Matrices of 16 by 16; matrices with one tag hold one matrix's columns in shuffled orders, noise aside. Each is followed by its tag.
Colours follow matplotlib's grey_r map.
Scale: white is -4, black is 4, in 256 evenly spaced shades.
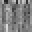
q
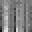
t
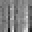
t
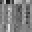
q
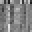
q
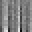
t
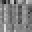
q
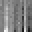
t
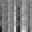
t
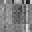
q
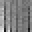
t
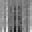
t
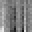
t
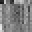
q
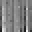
t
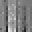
t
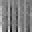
t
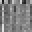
q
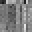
q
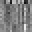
q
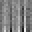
t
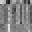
q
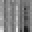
t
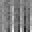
t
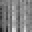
t
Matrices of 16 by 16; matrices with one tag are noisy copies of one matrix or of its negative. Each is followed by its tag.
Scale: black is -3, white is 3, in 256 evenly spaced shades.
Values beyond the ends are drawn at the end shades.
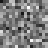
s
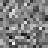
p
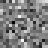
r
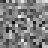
r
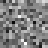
r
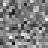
p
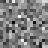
r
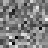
p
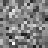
p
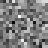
r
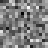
s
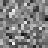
p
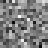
r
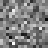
p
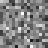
s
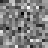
s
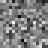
r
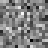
s
